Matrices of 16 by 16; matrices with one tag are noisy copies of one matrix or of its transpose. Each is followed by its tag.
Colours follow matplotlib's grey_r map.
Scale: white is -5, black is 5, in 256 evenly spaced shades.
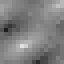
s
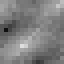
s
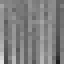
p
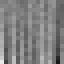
p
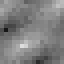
s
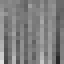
p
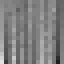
p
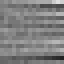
p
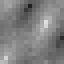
s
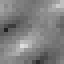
s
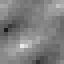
s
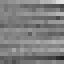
p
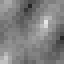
s
